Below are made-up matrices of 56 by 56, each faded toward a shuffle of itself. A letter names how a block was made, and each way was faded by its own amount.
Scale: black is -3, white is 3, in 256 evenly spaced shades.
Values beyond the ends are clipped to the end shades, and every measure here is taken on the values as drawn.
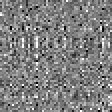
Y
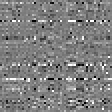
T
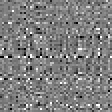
T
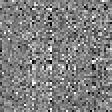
Y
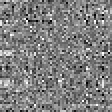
Y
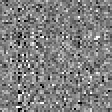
Y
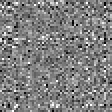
Y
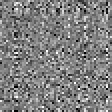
Y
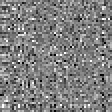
Y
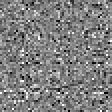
Y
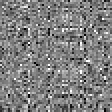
Y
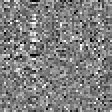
Y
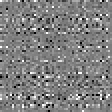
T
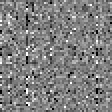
Y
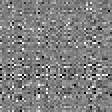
T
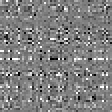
T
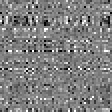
T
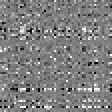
T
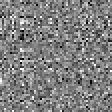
Y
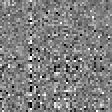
Y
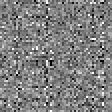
Y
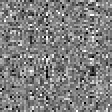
Y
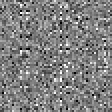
Y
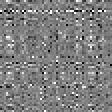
T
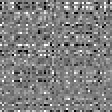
T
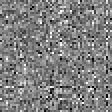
Y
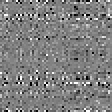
T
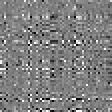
T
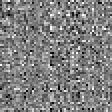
Y
